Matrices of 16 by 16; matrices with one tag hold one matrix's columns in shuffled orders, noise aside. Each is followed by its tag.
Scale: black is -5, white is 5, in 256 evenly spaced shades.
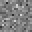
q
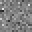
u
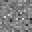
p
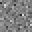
q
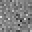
p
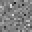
q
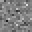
u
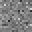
u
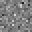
q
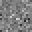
p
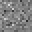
u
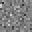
q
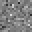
q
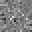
p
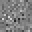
p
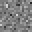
q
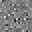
p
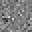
p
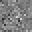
p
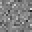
u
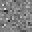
u
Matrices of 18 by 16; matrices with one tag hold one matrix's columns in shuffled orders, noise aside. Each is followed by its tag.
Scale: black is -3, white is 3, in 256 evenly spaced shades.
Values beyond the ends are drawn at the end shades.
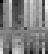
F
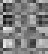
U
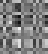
U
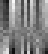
F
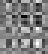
U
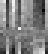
F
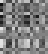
U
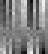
F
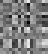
U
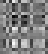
U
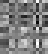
U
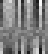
F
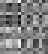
U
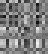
U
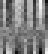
F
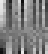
F
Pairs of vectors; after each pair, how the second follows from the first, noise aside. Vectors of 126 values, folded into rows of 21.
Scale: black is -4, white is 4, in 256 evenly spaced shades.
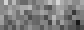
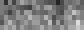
negated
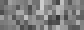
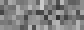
sign-scrambled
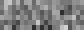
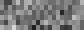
sign-scrambled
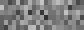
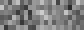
sign-scrambled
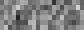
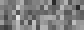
sign-scrambled
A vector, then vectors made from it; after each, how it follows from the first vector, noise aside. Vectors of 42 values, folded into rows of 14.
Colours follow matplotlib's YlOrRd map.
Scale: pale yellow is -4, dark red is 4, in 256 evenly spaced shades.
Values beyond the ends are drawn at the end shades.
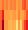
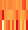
sign-scrambled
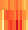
negated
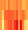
negated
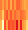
negated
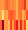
sign-scrambled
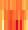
negated
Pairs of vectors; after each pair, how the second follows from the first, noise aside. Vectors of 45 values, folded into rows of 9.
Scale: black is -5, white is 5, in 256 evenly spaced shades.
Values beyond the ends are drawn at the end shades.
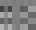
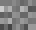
negated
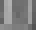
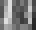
scaled up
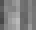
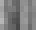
negated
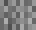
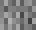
negated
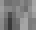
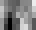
scaled up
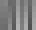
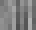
negated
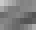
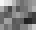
scaled up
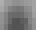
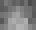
negated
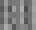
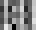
scaled up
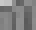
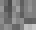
reversed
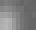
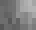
reversed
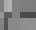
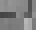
reversed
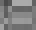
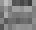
negated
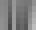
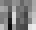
scaled up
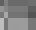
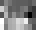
scaled up
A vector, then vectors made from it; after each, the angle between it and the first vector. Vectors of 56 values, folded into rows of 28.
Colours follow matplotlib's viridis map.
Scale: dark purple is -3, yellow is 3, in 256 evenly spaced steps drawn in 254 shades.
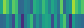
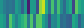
orthogonal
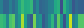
nearly opposite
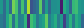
orthogonal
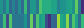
orthogonal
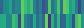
partly opposed
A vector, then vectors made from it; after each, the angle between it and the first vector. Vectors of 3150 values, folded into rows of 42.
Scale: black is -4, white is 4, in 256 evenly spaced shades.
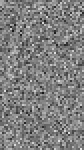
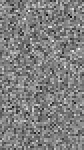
partly aligned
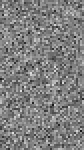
orthogonal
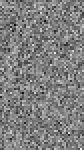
nearly parallel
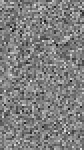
nearly parallel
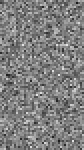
partly opposed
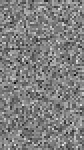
partly aligned
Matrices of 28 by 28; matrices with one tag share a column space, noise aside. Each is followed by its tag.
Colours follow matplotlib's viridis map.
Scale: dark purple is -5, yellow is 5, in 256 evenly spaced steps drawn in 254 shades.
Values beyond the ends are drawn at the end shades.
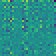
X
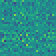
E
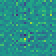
E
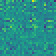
X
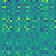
X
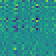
X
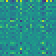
X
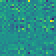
X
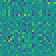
E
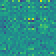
X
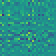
E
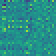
X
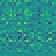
E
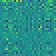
X
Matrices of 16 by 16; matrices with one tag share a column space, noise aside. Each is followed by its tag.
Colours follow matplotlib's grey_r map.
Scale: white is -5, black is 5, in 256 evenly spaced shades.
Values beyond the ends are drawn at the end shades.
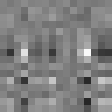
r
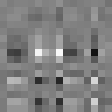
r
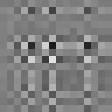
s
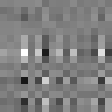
r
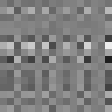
s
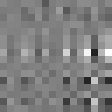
r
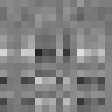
r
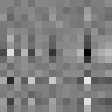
r
